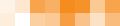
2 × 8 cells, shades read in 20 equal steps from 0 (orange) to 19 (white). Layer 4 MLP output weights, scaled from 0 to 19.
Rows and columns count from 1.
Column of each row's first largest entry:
1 2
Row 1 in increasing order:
0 1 4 4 6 10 15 17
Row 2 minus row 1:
-1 4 7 4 3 8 4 4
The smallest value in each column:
16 15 4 6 0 1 10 4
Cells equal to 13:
0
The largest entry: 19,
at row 2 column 2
